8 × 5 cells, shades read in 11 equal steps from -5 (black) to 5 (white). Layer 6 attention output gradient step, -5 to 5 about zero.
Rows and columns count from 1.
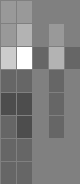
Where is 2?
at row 2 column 2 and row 3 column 4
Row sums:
2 4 8 -3 -5 -4 -2 -2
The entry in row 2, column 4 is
1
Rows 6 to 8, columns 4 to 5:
-1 0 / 0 0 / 0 0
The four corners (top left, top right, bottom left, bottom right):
1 0 -1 0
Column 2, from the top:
1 2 5 -1 -2 -2 -1 -1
